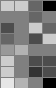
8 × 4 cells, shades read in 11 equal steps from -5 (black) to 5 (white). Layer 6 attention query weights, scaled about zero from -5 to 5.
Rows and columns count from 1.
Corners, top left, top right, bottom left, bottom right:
3 -5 4 -5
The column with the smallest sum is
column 4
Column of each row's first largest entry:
1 1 3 4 2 1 1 1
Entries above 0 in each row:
2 0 1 1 2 1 1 2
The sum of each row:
0 -1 0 0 3 -1 -2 1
